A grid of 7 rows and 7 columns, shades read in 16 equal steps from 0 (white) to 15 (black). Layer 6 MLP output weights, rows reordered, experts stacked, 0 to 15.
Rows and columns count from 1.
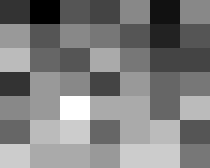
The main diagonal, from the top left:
12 10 10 11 5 4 8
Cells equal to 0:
1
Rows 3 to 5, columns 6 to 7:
11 11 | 9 8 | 9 4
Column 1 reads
12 6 4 12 7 9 3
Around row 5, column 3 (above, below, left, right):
7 3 6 5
